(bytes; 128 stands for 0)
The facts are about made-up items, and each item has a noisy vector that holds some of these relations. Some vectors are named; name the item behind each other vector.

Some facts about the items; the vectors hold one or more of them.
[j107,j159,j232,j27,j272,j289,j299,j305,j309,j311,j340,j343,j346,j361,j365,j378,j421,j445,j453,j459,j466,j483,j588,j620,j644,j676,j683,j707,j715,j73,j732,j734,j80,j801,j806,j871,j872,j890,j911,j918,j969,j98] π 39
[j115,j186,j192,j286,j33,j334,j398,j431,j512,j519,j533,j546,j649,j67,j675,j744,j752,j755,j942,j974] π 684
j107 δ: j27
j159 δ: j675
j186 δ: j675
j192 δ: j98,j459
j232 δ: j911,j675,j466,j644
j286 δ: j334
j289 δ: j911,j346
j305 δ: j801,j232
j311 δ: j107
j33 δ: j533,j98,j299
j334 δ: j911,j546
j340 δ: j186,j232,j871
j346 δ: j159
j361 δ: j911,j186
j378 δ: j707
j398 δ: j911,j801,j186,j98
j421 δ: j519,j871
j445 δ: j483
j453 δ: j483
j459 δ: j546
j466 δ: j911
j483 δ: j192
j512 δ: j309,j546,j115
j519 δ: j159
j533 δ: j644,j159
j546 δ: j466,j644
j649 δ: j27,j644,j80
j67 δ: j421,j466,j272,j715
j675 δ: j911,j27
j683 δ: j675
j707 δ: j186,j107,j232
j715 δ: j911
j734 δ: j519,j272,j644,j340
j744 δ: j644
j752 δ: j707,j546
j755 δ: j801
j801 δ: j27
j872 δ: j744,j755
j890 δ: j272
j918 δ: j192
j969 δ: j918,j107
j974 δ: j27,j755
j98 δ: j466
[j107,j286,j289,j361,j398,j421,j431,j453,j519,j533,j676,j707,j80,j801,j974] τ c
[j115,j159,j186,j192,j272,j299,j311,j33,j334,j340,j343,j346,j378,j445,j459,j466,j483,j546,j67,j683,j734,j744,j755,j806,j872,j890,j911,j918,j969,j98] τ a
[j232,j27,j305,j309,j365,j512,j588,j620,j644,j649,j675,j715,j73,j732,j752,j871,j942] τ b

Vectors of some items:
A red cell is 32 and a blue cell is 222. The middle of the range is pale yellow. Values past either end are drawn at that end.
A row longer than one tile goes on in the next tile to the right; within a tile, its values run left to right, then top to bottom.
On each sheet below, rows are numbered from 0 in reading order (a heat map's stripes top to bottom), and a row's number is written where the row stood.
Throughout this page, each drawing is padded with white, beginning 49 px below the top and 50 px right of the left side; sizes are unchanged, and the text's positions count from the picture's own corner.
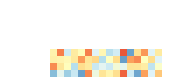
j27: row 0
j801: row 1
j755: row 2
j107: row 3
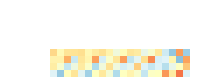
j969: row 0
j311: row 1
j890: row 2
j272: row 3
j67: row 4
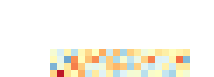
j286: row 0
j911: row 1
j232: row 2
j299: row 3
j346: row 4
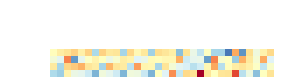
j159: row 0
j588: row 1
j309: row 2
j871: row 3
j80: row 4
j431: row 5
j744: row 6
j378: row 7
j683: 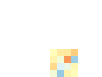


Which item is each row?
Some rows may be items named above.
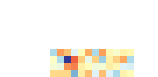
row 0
j675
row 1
j361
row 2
j872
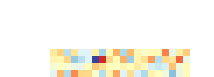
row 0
j453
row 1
j942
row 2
j289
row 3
j872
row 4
j459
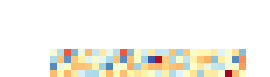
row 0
j192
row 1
j305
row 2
j192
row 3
j752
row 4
j232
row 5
j98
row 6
j974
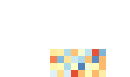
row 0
j707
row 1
j192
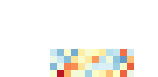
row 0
j533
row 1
j890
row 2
j186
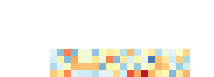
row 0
j33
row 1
j644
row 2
j707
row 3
j398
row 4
j340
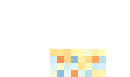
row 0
j483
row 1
j872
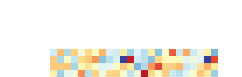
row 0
j232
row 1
j466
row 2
j942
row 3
j519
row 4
j715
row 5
j649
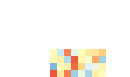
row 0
j334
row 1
j683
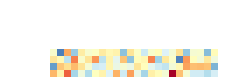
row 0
j546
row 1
j890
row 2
j421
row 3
j734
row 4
j974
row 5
j644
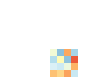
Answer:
j115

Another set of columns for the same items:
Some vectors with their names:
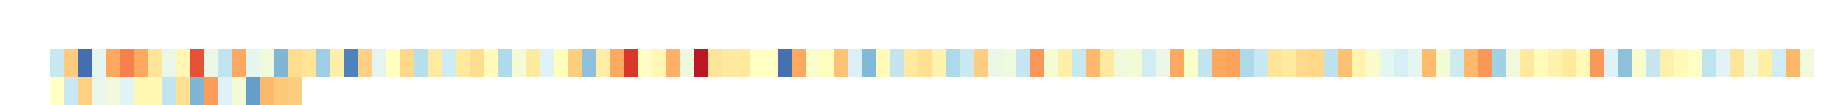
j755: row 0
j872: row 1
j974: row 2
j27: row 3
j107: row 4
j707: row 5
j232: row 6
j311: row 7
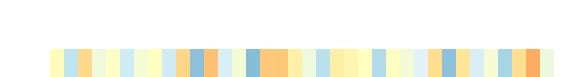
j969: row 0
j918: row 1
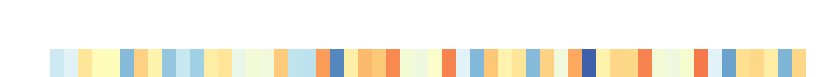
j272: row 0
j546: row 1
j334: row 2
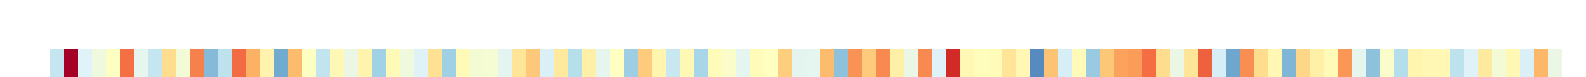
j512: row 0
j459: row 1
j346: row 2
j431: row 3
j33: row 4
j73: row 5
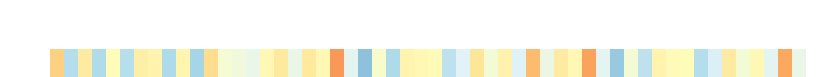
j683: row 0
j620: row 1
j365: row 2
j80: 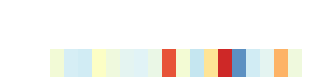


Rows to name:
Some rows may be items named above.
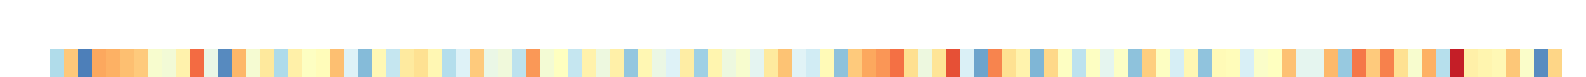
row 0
j192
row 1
j27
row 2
j459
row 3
j33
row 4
j911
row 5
j519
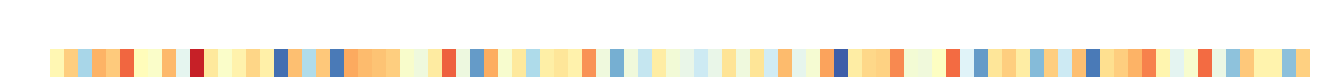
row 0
j398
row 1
j192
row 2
j715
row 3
j334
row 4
j186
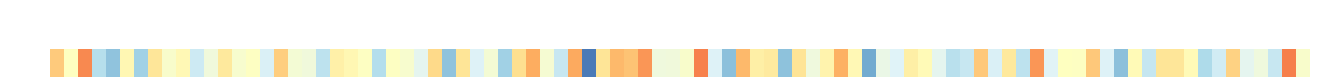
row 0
j305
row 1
j918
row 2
j546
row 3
j871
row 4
j27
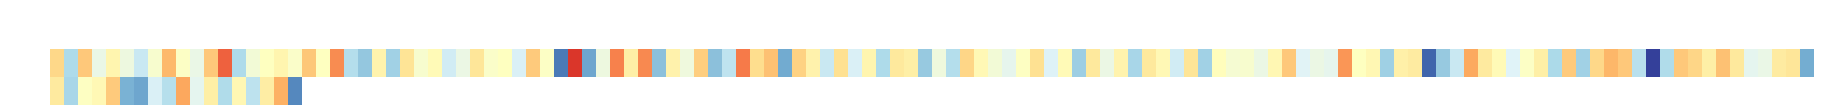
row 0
j801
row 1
j305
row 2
j115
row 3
j734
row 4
j98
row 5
j890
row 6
j453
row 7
j445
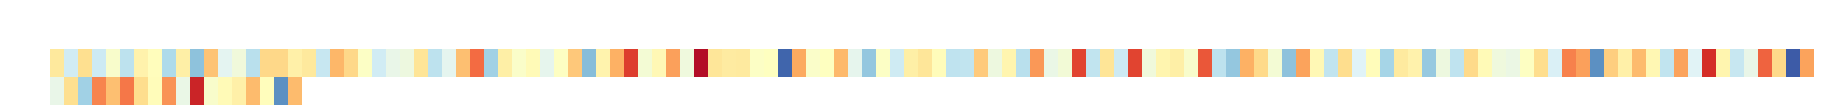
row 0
j378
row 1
j421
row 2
j974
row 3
j644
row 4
j752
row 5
j734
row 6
j286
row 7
j533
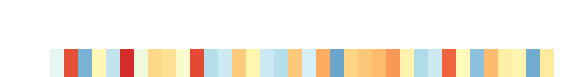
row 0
j649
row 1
j67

